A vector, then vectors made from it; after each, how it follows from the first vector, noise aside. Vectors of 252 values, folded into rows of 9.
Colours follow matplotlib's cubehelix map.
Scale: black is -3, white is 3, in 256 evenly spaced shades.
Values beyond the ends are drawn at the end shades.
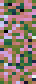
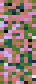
copied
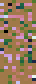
partly zeroed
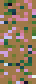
partly zeroed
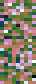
negated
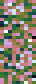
negated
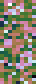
negated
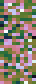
negated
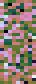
copied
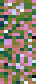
negated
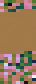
partly zeroed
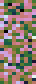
copied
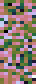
copied
